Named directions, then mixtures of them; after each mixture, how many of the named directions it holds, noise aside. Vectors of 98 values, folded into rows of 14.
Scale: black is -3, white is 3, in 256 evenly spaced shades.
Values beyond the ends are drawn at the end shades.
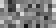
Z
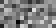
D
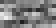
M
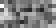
three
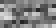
one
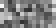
three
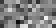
two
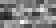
one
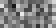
two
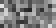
three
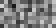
two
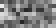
three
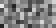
two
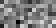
one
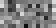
one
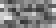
two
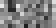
one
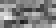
one
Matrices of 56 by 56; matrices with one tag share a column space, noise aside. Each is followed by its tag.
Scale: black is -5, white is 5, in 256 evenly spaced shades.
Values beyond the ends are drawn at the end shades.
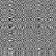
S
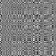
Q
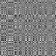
Q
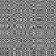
S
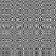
S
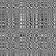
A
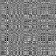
Q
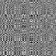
Q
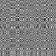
S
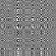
S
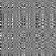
A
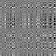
A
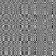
Q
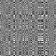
Q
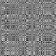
Q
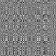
Q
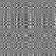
A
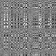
A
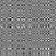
S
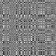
Q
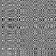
S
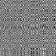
S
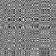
S
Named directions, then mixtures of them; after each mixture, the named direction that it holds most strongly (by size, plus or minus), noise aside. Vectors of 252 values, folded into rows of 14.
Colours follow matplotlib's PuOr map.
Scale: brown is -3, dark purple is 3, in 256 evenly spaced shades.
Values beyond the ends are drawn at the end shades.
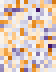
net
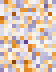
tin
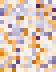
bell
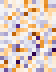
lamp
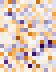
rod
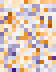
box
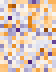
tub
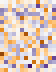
bell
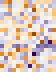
rod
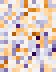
lamp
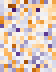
net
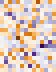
rod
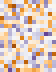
tin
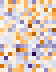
rod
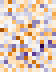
rod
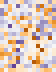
bell
